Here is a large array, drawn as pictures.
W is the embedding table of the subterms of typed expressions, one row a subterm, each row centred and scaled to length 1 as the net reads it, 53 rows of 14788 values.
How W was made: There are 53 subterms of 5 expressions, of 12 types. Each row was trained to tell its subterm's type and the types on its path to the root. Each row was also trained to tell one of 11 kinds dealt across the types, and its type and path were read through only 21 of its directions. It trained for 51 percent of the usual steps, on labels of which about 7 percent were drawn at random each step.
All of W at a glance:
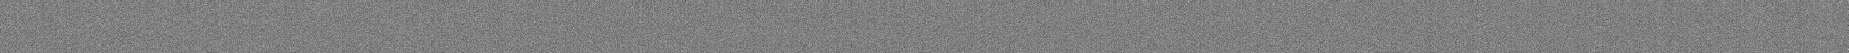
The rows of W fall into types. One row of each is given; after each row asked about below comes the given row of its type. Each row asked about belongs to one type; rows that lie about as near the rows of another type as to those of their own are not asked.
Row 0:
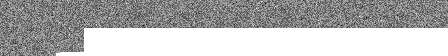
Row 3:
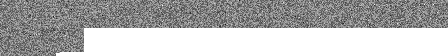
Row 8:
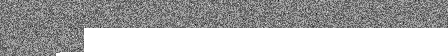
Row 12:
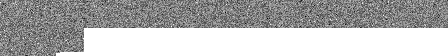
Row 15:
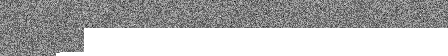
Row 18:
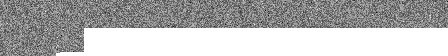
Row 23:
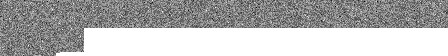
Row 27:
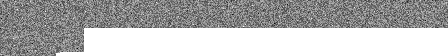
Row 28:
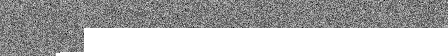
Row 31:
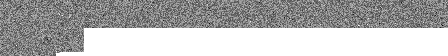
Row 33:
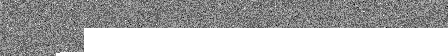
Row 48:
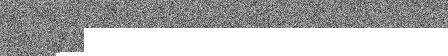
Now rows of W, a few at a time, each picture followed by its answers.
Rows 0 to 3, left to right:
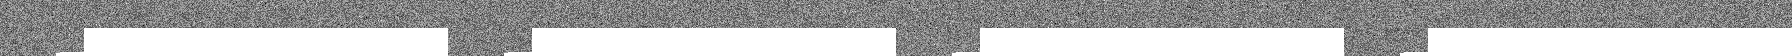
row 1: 0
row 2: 28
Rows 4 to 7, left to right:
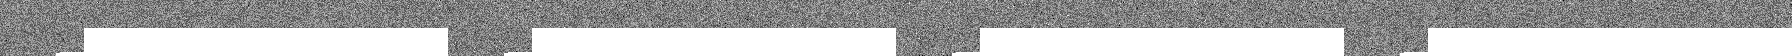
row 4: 28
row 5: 3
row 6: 15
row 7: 28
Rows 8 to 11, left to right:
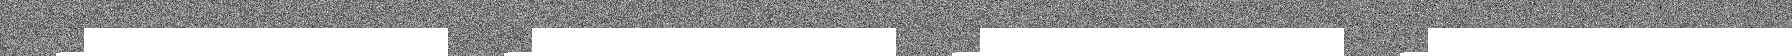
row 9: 12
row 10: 0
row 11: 48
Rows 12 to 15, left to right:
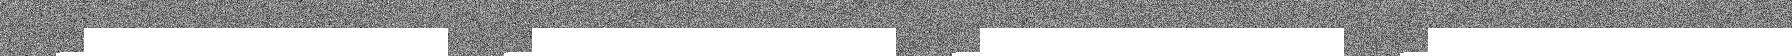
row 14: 3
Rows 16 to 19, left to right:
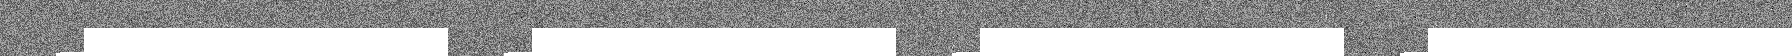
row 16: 31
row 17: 33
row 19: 3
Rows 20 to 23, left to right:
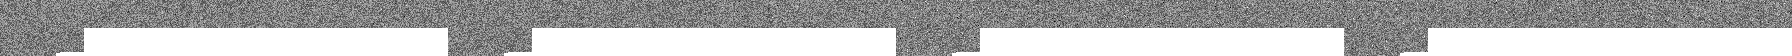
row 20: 18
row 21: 12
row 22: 12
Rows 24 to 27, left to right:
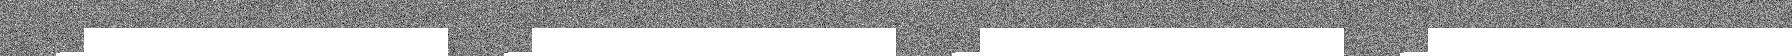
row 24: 33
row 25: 8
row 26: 27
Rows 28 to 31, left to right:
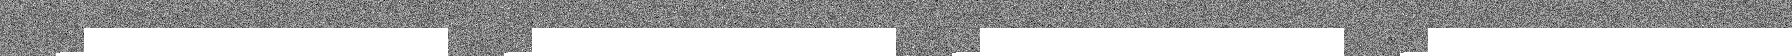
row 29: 15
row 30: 8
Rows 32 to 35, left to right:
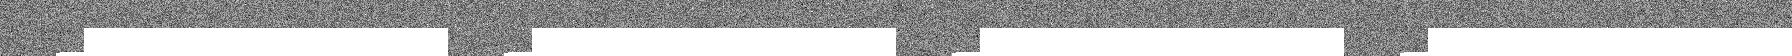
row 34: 8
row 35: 0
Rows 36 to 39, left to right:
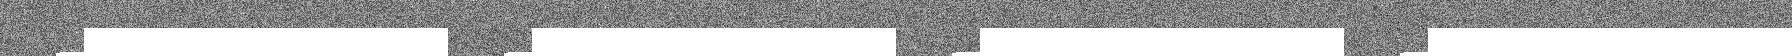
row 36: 27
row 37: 3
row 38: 48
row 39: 15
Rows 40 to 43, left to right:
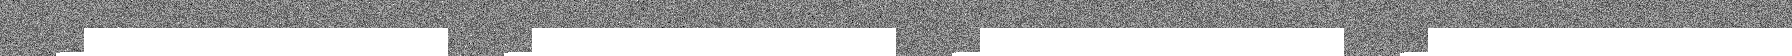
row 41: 31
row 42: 27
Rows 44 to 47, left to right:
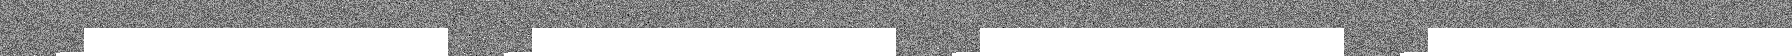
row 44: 0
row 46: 18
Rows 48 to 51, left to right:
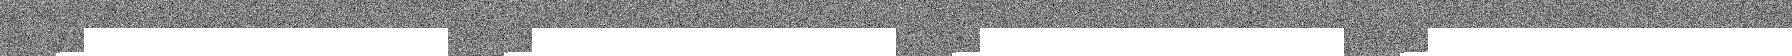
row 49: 23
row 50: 27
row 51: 31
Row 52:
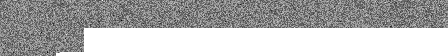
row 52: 23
